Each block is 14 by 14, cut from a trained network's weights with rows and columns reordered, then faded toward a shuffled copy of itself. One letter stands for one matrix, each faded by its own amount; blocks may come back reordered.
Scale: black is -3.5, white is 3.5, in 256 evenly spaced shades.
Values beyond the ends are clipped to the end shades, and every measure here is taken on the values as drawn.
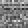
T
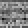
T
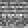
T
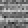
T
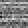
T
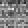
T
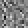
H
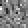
H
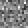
H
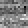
T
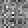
H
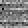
T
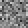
H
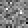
H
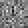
H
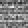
T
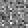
H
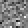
H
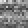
T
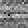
T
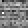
T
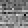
T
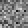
H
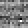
T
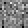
H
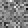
H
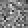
H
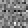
H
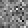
H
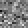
H
